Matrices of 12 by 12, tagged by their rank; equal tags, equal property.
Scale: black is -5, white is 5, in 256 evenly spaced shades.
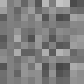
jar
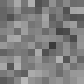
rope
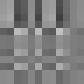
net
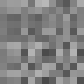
jar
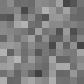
rope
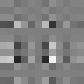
net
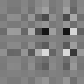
net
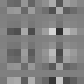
net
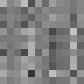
jar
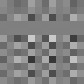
net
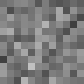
rope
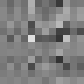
jar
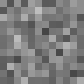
rope
